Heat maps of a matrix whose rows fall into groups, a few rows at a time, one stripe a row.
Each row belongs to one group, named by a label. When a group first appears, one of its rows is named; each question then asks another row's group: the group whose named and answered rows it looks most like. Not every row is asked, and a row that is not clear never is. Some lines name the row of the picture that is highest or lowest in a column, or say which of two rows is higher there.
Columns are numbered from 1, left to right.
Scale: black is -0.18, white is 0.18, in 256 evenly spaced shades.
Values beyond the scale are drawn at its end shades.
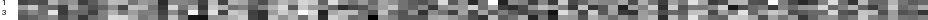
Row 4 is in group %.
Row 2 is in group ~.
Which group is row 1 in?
%
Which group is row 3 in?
%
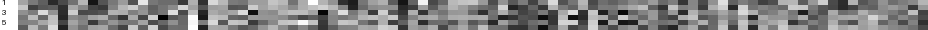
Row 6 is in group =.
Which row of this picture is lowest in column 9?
2
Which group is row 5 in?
%
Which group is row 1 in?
~
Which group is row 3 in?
%
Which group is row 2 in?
~
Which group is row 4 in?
=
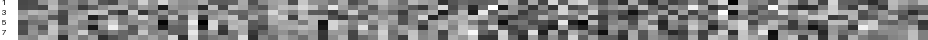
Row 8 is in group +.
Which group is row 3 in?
=
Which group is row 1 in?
+
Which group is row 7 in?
+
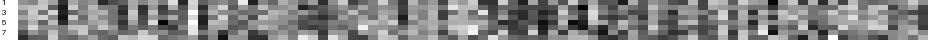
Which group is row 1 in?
+
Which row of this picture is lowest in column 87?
8
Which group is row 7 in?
+
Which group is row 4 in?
=
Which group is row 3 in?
=
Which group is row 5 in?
=
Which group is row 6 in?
=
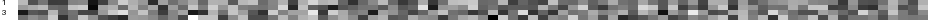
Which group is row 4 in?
+
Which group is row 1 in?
~
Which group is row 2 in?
~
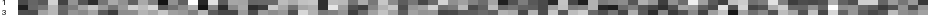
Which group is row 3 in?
+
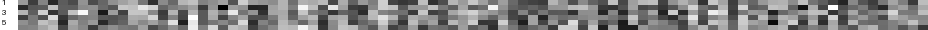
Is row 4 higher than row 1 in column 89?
Yes
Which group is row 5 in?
+
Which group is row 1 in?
~
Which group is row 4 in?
+
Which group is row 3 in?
~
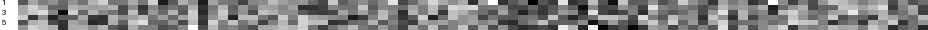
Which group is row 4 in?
~
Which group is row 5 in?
~
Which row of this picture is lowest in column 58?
5
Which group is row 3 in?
=
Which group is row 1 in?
=
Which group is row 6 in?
=
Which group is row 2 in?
=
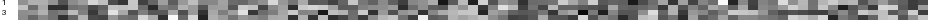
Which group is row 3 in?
%
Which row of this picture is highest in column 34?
1
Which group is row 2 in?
~
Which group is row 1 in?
=
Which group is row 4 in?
~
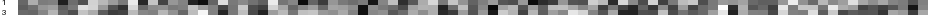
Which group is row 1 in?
=
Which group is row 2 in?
+
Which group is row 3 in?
+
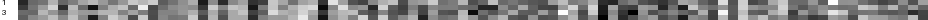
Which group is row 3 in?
%
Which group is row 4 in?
%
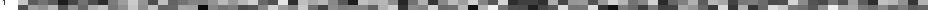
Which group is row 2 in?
=
